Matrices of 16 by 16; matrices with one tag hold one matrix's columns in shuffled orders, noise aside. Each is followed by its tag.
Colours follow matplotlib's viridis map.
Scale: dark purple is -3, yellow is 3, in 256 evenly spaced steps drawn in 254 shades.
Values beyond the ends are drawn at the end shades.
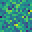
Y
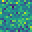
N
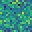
N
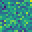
N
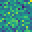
N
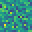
Y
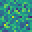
Y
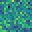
N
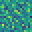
Y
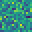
Y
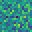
Y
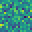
Y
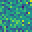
N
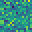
N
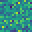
N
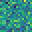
N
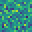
Y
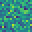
Y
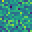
N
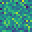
N
